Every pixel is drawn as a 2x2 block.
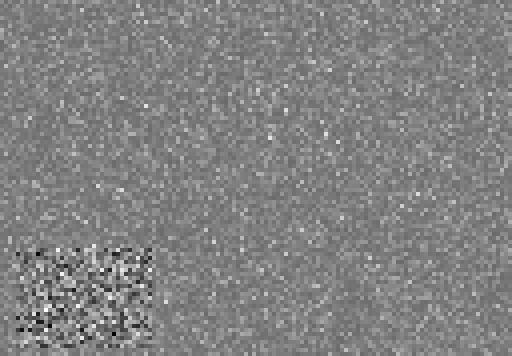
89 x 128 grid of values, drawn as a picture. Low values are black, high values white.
Grain: fine. Average level on the scale: 50%. Odd patch: rougher, in the bottom left. Mirror symmetry: none. Slope: none. Roughest part: bottom left.
